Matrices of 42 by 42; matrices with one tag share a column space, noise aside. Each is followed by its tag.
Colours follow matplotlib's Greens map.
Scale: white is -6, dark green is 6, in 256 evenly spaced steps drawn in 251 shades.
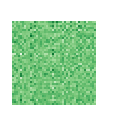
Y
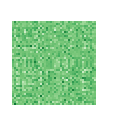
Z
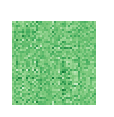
Z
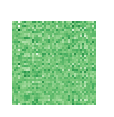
Y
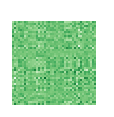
Z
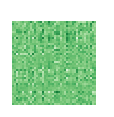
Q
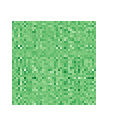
Z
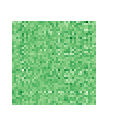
Q
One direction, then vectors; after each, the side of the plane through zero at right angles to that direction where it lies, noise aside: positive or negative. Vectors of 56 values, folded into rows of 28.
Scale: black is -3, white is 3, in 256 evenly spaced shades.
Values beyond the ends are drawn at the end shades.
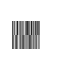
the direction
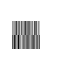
negative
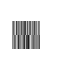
negative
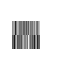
negative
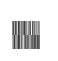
negative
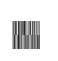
negative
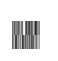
positive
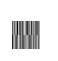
positive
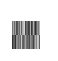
positive
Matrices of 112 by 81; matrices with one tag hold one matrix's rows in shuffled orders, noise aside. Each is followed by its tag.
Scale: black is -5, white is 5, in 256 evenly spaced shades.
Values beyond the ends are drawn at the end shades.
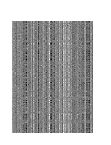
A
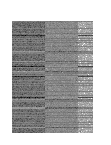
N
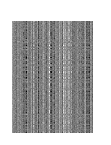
A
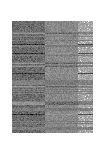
N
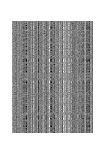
A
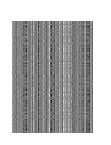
A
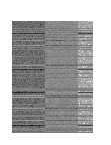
N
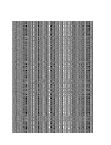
A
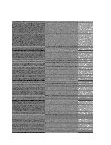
N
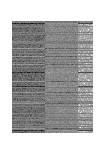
N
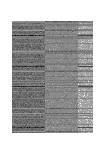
N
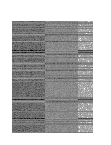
N
